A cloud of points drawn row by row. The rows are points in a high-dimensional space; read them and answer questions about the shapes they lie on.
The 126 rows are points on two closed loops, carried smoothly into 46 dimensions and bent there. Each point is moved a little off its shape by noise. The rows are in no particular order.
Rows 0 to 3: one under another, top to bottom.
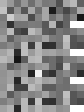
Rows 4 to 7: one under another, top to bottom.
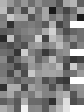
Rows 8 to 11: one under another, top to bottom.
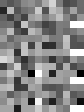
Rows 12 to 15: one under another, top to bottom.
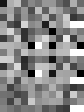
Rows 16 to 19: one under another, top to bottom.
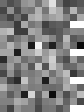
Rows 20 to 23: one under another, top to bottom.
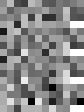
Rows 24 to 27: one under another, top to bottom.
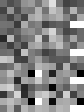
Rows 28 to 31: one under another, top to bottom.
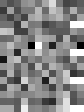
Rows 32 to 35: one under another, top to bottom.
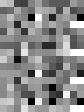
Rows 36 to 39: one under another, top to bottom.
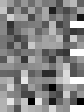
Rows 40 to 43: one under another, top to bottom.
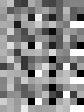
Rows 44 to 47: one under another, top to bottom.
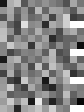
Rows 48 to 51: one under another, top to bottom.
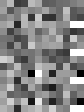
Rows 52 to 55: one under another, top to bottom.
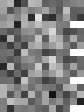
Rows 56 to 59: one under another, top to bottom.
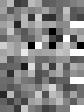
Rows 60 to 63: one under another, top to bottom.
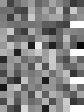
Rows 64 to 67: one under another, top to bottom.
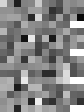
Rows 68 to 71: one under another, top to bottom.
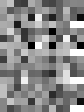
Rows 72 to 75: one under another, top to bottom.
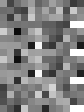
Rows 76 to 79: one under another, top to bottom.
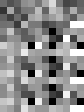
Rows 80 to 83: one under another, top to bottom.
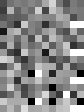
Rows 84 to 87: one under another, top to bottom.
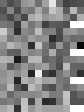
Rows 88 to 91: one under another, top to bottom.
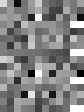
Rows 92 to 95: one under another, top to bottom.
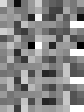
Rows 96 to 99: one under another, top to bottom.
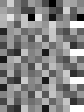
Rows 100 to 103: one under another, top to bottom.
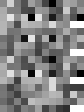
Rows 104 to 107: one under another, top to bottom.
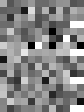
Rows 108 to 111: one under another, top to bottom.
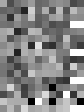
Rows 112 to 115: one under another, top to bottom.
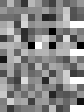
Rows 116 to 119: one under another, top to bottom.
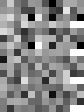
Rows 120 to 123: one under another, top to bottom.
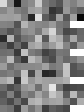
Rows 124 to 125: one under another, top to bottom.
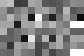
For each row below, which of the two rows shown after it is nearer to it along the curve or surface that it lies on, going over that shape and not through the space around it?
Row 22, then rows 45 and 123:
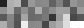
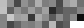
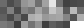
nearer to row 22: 123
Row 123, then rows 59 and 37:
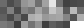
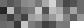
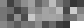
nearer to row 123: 59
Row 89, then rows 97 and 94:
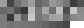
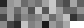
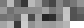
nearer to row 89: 97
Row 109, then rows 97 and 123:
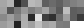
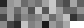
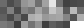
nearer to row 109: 97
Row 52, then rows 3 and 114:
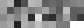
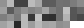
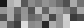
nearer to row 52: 3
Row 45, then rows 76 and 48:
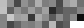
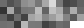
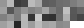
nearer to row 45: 48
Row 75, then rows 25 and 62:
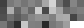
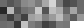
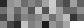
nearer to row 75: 62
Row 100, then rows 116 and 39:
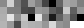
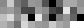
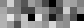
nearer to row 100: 39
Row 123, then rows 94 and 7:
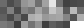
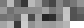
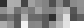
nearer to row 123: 7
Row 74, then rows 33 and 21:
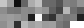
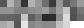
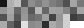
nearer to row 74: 33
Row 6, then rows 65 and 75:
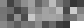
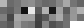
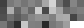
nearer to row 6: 65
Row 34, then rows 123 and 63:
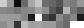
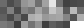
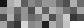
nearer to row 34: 63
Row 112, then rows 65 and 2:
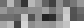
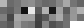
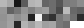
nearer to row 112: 2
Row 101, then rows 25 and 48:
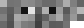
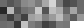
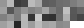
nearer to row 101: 25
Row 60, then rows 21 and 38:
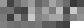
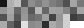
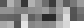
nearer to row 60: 21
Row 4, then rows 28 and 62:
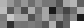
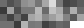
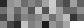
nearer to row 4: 28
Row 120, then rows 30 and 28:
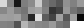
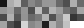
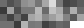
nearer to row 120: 30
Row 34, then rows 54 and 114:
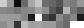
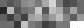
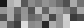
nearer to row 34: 114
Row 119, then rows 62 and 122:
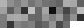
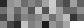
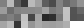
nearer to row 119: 122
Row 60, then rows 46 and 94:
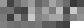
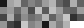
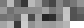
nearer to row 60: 46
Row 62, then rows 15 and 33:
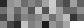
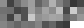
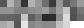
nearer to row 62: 33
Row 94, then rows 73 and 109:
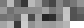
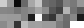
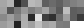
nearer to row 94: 109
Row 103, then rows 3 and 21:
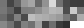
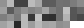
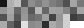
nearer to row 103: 21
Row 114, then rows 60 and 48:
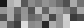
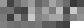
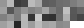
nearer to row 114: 48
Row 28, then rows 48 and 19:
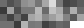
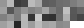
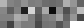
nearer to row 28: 19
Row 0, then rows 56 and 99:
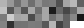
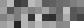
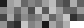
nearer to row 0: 56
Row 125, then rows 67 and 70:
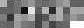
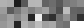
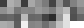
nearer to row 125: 67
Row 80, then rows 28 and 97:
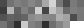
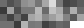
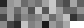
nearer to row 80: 97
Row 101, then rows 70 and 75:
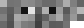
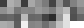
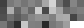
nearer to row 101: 75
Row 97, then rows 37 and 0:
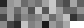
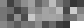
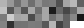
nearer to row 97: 37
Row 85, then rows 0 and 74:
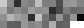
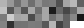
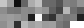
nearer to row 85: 0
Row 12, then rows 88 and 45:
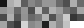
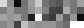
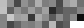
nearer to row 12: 88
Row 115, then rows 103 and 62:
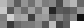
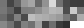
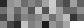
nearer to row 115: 103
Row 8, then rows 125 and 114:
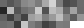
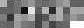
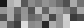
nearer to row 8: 114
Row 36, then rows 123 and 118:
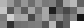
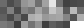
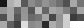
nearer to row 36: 123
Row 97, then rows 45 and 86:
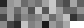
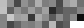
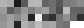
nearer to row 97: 86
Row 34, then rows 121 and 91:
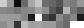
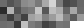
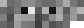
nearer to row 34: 91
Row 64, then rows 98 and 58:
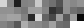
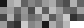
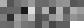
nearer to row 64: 58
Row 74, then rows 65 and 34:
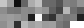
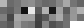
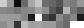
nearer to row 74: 34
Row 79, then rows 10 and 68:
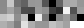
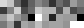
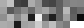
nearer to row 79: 68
